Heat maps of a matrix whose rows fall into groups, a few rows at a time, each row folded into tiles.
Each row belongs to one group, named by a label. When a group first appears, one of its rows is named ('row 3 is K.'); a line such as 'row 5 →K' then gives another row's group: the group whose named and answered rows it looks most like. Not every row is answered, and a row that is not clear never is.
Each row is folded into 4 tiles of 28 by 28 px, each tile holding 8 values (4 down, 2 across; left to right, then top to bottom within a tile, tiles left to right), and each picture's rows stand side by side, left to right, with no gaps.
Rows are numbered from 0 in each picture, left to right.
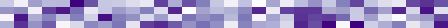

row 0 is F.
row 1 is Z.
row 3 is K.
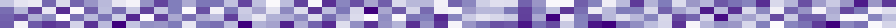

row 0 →Z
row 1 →Z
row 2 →K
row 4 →K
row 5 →F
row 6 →Z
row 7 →F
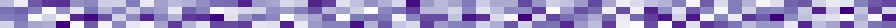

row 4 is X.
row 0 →Z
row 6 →Z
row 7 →K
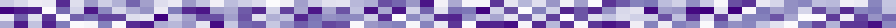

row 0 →Z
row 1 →K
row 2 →K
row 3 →Z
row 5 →Z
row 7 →K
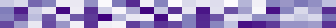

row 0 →Z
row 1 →K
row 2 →F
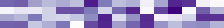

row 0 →X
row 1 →F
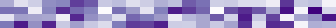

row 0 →F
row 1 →F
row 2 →Z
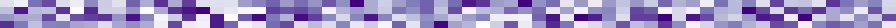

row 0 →Z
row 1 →X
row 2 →X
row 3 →X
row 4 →X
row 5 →X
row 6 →X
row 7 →Z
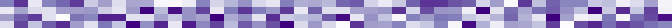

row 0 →X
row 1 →K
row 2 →Z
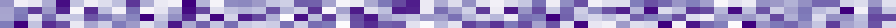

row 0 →Z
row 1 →X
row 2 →X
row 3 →F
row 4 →K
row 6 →K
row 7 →Z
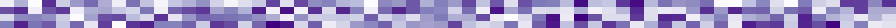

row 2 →Z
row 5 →X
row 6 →K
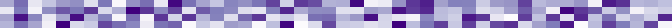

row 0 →X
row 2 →X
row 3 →X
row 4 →X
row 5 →Z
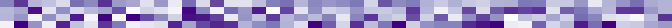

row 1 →X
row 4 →F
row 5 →F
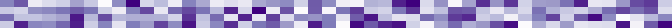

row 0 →K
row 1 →K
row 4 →Z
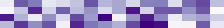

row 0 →K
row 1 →F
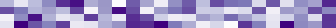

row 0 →F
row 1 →F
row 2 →K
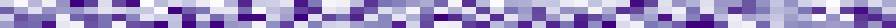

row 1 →K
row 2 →X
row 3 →Z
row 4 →K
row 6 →F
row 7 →K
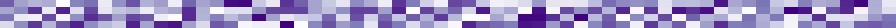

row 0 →K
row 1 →X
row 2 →X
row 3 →Z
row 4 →K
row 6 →Z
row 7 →F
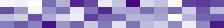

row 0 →F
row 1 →K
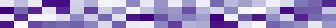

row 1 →X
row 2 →X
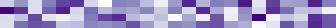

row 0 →F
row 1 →K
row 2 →X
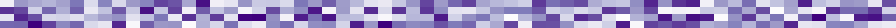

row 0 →F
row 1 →Z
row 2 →X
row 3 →K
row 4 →X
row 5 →X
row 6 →X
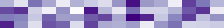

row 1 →X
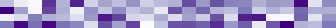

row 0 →F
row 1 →K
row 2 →X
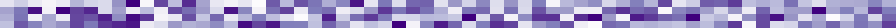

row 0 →K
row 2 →F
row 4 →Z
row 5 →X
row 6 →Z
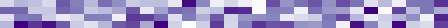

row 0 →F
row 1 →F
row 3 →K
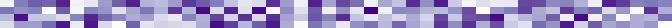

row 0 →Z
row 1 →K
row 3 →K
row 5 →Z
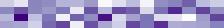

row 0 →Z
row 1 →F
